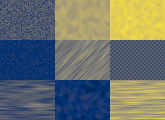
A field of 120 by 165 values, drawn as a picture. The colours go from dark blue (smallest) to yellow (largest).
It is made of 3 by 3 panels. Panel 1,1: low, fine-grained. Panel 1,2: high, blotchy, faint in contrast. Panel 1,3: very high, blotchy, faint in contrast. Panel 2,1: very low, fine-grained, faint in contrast. Panel 2,2: middling, slanting up to the right. Panel 2,3: low, checkered. Panel 3,1: low, streaked across. Panel 3,2: very low, blotchy, faint in contrast. Panel 3,3: high, streaked across.
